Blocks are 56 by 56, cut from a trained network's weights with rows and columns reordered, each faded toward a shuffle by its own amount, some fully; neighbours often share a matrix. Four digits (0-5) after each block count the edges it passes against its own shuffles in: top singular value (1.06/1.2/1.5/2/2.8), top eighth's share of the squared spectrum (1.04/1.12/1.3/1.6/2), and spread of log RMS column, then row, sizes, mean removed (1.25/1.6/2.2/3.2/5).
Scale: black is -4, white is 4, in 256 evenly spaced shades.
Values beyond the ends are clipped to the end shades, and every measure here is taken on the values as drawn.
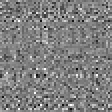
4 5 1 3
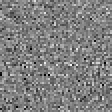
2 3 0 2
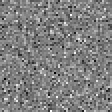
0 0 0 0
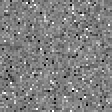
0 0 0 0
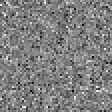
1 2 0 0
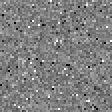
0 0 0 0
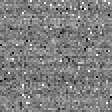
2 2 0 0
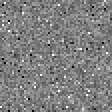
0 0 0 0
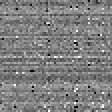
4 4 2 1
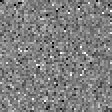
1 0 0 0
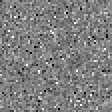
0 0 0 0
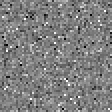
1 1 0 0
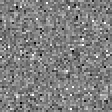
2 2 0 1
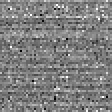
3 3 1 1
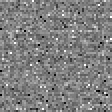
1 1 0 0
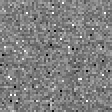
1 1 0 0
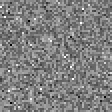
0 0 0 0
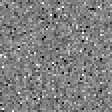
0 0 0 0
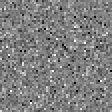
1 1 1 0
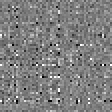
3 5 2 2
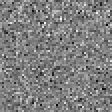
2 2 0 1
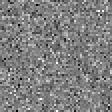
2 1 0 1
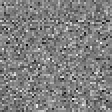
2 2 0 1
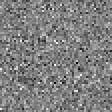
2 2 0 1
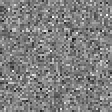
3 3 0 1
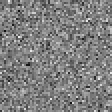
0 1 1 0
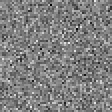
2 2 0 0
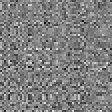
4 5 2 3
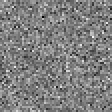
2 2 0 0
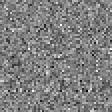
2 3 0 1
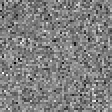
2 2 0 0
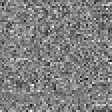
3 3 1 2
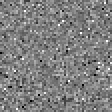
2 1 0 0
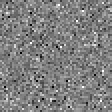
1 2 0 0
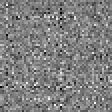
3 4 2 2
